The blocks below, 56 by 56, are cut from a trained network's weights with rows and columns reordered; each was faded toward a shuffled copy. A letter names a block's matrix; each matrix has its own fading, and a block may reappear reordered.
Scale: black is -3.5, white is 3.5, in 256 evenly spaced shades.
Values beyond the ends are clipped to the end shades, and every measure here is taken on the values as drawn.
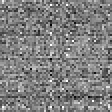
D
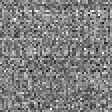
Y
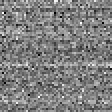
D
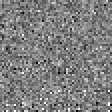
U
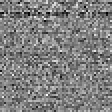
D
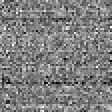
D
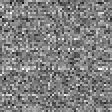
Y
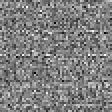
Y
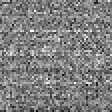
Y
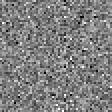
U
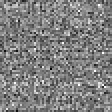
Y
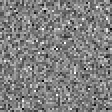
U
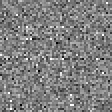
U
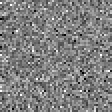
U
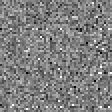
U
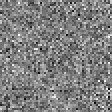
U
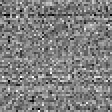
D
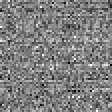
D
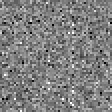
U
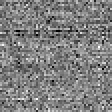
D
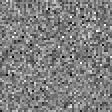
U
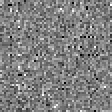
U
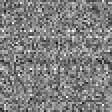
Y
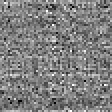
D
